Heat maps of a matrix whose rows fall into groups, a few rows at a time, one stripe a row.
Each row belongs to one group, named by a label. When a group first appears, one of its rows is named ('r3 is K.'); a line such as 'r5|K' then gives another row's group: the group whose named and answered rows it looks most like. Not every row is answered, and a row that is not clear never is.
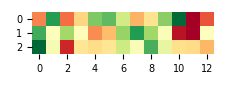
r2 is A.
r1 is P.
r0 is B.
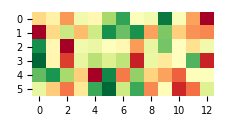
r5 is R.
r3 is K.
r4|P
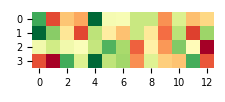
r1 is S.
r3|K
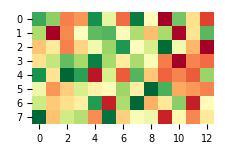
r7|P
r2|B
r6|S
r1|R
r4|P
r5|A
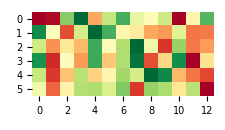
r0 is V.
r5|K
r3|S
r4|A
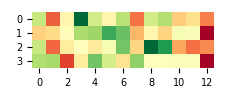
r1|K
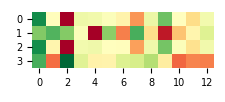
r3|P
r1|P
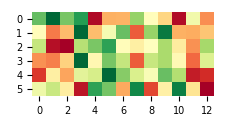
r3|V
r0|P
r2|R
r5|S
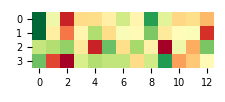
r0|A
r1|A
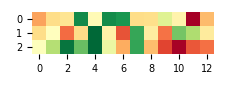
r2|P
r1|S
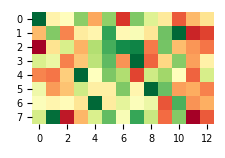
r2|B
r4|V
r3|S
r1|B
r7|S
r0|P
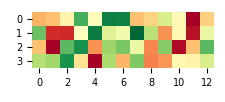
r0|V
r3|P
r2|V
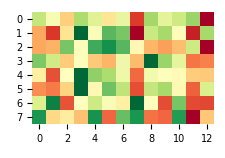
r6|S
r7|S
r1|V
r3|A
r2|K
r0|K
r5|V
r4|V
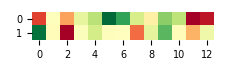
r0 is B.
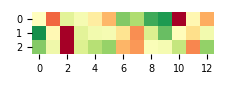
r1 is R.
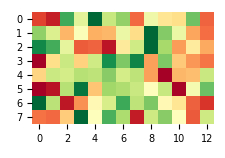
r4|P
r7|V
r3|B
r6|A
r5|V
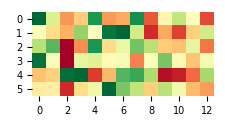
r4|P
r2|S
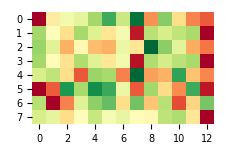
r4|S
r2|A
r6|R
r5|K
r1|K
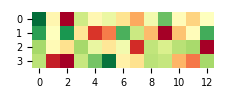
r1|P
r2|K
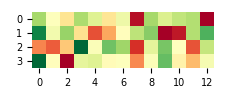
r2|V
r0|K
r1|P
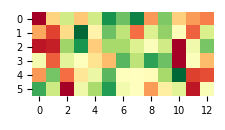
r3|A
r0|B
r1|V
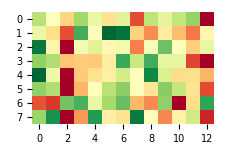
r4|A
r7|S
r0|K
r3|A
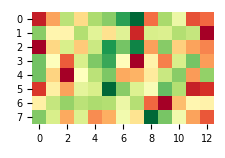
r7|A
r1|K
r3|K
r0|B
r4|R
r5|B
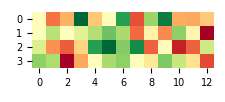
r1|K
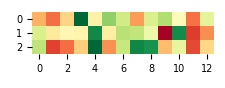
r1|S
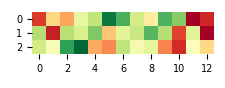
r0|B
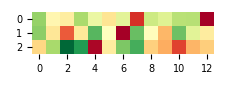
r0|K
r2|P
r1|S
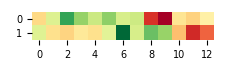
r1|A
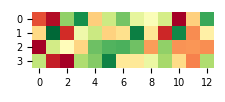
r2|B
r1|S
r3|R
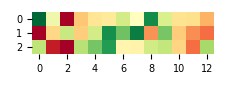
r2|R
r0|A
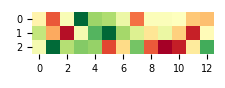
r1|R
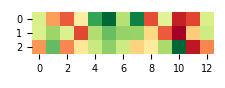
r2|B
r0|R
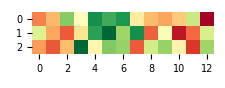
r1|R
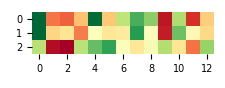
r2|R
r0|S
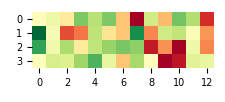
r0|K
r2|P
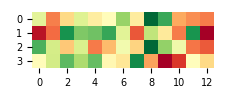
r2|A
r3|P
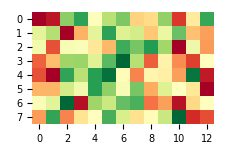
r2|A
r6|P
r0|V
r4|K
